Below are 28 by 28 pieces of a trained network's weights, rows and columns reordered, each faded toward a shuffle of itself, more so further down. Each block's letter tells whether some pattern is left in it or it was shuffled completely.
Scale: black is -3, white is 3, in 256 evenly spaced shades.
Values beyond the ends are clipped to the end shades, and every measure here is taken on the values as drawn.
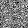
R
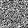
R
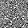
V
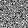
R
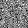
R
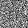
R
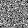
R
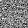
R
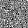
V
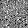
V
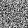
R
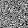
V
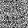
V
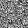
V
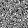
R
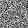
R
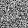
R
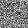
V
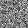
R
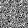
R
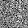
R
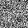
V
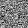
V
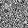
V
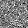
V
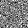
V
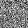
R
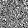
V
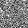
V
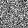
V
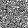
R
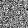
R
